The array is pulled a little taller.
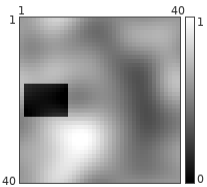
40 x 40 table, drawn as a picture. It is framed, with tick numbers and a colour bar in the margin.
Values change most from cell to cell in the middle left. The middle left is the ninth with the lowest average. In the middle left lies a patch that is lower than the rest.
